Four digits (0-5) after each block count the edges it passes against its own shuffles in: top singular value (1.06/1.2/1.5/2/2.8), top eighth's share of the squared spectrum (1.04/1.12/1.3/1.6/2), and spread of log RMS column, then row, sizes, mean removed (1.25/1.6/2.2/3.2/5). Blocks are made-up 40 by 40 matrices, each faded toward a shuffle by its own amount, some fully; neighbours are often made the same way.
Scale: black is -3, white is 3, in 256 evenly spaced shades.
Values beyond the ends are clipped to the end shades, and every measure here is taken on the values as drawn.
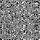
3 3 1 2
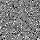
2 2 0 0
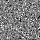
0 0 0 0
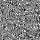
2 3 1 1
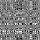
4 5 3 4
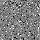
2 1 0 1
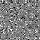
3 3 1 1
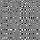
4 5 3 3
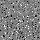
2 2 1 0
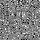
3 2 0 0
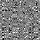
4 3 2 1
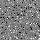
0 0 0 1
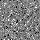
1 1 0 0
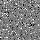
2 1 0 0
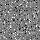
1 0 0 0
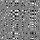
4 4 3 3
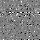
3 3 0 2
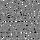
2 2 0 1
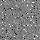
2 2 0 0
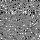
2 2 0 1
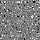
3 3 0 1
